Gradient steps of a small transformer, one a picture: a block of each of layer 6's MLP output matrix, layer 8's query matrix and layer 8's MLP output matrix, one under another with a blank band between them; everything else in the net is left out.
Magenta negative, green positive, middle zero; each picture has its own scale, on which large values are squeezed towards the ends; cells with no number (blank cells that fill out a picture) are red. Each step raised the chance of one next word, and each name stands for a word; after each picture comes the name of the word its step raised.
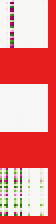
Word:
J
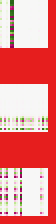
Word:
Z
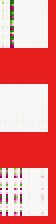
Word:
Z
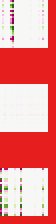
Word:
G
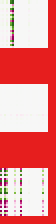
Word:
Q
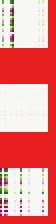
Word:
Q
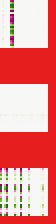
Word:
G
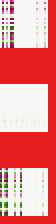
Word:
J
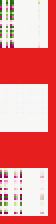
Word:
Z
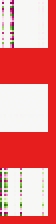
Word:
J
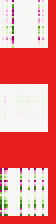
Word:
G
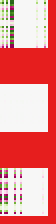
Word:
Z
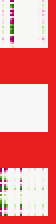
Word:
G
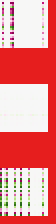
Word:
J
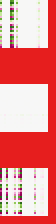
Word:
Z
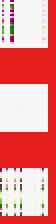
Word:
G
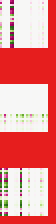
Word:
J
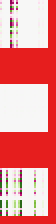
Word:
J
